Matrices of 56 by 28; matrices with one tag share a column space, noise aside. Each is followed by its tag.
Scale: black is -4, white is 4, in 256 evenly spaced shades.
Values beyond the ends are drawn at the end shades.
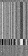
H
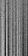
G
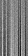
G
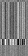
H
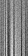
G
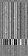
H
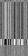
H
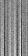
G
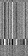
H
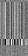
H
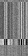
H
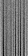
G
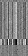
H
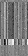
H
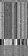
H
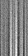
G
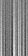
G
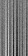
G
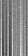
G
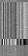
H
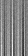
G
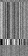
H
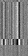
H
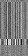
H
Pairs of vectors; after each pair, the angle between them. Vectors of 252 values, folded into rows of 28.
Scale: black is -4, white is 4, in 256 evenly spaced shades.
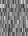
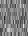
partly opposed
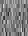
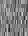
orthogonal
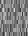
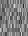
partly opposed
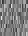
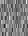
partly opposed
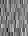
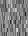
orthogonal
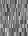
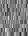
nearly parallel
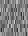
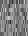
partly opposed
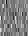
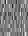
partly opposed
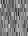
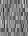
orthogonal
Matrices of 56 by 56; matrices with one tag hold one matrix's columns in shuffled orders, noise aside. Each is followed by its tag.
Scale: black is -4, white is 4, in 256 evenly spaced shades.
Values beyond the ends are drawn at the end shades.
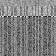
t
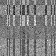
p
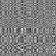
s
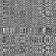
s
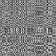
s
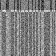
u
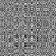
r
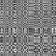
s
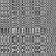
s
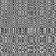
s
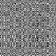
r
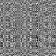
r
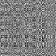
r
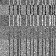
p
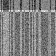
u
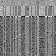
t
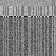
t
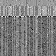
t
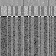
t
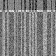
u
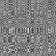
s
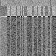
t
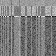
t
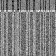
u
